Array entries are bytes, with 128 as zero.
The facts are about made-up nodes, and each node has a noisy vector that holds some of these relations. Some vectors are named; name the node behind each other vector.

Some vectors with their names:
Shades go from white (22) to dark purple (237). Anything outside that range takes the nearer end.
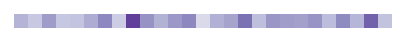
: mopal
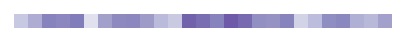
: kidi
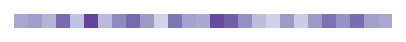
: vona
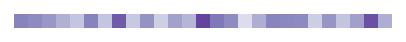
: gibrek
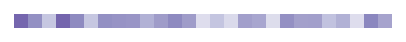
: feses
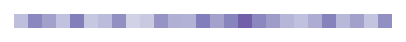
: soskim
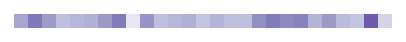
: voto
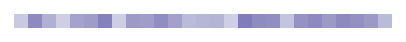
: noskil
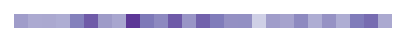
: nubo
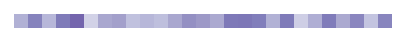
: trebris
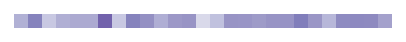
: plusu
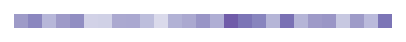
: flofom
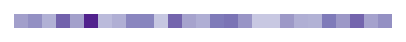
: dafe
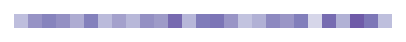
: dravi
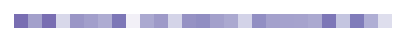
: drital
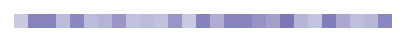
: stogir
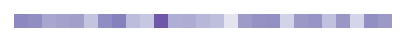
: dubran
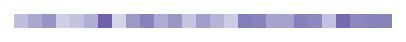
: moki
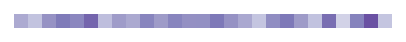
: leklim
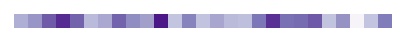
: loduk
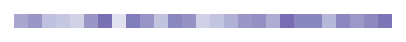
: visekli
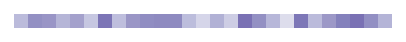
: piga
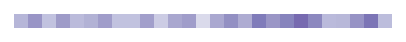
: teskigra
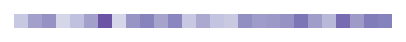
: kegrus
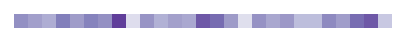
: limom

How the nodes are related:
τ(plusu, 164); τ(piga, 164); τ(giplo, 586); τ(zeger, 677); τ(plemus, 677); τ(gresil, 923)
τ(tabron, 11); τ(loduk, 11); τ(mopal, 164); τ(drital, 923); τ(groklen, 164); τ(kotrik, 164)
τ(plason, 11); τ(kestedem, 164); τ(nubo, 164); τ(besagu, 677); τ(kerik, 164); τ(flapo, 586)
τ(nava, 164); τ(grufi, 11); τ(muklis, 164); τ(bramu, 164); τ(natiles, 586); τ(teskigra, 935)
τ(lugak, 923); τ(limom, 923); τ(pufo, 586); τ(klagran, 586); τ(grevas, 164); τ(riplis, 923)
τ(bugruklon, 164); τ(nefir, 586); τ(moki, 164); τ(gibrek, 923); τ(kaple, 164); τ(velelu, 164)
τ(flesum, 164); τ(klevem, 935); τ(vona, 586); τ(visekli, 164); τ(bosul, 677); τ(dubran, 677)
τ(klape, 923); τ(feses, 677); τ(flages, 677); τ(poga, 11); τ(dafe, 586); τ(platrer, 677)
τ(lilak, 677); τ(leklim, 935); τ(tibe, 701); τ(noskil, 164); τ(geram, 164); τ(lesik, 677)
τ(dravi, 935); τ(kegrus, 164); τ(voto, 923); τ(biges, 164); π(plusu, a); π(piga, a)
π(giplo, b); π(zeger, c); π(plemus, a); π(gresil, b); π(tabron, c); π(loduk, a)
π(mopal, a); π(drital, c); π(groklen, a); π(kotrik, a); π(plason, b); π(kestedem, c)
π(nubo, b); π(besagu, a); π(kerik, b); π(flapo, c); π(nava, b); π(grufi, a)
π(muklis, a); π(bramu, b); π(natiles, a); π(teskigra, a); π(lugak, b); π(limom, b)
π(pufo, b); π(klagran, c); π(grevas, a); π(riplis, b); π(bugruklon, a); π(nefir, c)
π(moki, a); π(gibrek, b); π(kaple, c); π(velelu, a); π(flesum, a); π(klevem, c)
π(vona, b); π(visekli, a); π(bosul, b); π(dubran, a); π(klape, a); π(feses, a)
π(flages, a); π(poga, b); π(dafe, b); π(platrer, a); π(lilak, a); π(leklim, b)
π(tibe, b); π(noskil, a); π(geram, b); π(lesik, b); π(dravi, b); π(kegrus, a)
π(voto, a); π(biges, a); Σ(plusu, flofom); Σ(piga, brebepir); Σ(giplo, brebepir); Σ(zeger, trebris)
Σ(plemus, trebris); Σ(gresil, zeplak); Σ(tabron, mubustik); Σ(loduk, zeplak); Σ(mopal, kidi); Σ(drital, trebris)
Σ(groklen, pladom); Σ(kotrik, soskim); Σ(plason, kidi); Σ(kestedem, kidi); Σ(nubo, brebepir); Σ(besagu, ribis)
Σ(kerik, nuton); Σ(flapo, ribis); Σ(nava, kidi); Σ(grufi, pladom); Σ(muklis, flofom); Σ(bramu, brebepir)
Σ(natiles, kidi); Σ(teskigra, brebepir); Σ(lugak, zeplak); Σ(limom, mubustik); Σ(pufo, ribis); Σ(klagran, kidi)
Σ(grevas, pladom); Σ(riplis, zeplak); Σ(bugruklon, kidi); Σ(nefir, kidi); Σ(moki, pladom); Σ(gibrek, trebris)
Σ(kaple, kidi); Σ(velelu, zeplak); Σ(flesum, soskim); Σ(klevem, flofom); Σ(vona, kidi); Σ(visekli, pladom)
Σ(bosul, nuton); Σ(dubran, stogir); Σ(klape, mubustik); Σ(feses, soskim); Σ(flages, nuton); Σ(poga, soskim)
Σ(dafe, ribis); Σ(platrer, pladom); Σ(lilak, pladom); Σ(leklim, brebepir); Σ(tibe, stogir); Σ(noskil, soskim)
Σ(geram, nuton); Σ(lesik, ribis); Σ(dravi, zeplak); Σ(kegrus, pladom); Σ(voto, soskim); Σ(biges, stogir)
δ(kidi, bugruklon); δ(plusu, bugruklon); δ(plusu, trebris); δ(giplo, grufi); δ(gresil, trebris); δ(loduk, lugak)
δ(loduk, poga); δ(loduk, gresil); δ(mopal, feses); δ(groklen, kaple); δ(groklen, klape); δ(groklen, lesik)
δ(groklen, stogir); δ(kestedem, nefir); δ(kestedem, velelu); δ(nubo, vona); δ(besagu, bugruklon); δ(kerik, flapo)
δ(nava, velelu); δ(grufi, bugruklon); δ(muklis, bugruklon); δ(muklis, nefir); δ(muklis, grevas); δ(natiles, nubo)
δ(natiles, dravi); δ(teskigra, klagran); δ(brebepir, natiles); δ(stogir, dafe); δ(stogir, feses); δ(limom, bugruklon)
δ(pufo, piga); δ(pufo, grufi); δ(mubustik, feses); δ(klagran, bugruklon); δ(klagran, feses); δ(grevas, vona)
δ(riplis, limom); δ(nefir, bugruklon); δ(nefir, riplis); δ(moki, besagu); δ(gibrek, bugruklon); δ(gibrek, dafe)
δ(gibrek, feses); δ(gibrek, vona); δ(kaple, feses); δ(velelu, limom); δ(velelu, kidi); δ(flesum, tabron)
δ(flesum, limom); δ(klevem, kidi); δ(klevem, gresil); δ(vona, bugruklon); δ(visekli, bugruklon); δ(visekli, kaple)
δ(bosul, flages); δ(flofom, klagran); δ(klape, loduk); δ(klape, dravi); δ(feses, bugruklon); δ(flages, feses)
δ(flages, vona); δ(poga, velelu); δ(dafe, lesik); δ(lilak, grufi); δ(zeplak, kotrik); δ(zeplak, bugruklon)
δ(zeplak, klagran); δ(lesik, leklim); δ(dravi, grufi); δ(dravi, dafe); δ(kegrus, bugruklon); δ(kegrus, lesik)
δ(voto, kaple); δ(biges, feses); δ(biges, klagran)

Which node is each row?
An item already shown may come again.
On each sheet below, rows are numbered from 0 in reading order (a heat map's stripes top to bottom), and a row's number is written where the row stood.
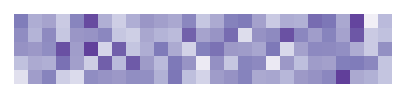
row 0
flapo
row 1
klevem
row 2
tibe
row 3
bugruklon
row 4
natiles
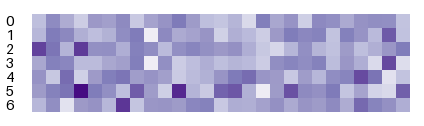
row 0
noskil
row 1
klape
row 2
lesik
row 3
voto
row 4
nefir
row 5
poga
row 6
velelu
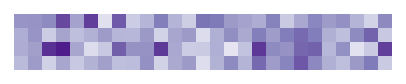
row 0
tibe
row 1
teskigra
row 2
grufi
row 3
teskigra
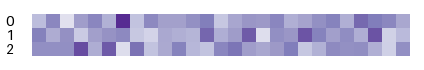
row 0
velelu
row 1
klevem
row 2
tibe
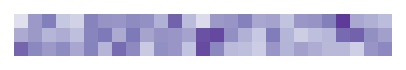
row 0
natiles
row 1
nava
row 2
bosul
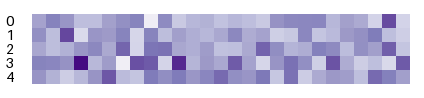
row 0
voto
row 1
kaple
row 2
kotrik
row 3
plason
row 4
kerik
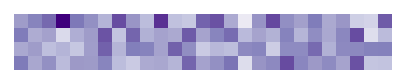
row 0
poga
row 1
kestedem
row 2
grevas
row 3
klevem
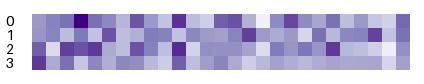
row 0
poga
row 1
pufo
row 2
tabron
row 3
zeger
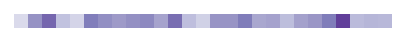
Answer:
natiles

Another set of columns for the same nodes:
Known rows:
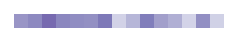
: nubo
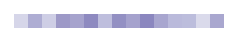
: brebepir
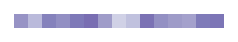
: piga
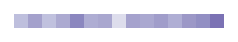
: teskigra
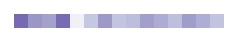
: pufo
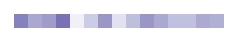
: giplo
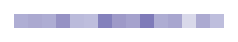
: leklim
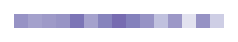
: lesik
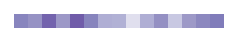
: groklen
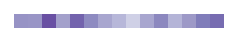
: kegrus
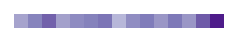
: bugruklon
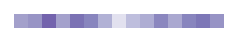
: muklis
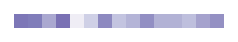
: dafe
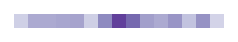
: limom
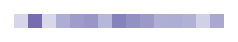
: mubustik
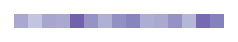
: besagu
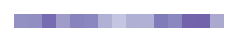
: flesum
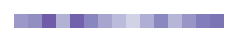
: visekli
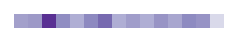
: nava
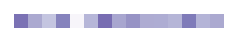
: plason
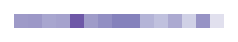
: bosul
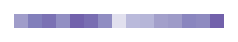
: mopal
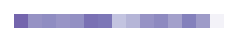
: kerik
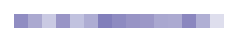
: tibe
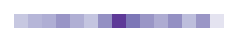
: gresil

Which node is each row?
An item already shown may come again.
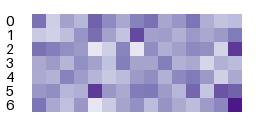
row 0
zeger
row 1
klape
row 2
klagran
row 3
leklim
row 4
klevem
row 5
feses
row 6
grufi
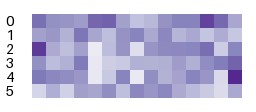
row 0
noskil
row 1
dravi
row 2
flapo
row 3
loduk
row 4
klagran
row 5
brebepir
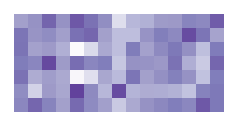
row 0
mopal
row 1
noskil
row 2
tabron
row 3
kaple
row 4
tabron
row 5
lilak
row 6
kotrik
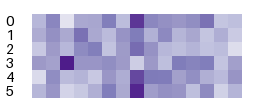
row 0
soskim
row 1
dravi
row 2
gibrek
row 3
kestedem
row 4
trebris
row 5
pladom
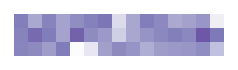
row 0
bramu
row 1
kotrik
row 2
poga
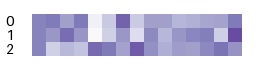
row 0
vona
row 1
nefir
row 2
platrer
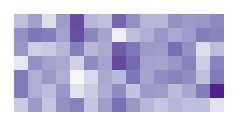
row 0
voto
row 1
biges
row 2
drital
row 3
kidi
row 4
tabron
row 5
grufi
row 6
gibrek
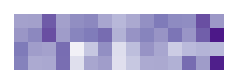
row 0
velelu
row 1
bugruklon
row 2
giplo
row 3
natiles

